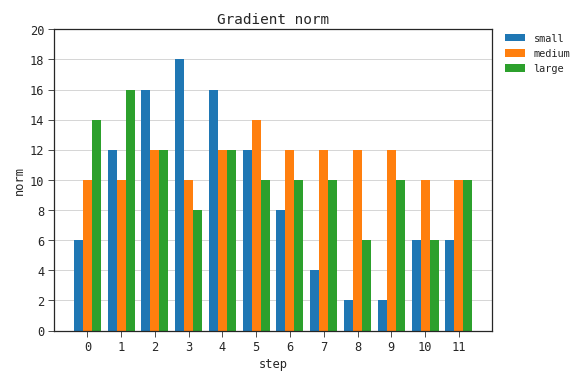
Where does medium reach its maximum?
5
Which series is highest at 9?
medium
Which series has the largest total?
medium
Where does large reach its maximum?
1
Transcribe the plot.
Title: Gradient norm
x-axis: step, ticks 0 1 2 3 4 5 6 7 8 9 10 11
y-axis: norm, ticks 0 2 4 6 8 10 12 14 16 18 20
Legend: small, medium, large
Values:
small: 6 12 16 18 16 12 8 4 2 2 6 6
medium: 10 10 12 10 12 14 12 12 12 12 10 10
large: 14 16 12 8 12 10 10 10 6 10 6 10
